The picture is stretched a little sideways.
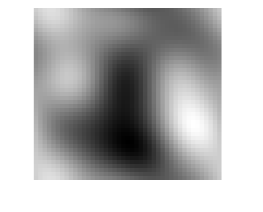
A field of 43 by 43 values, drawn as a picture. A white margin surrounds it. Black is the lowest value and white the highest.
Ninth with the lowest average: bottom middle. Lone odd cells: none. Ninth with the highest average: middle right. Slope: none.
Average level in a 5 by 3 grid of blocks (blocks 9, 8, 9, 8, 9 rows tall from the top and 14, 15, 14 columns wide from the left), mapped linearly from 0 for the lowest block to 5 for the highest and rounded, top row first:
422 / 413 / 314 / 205 / 413
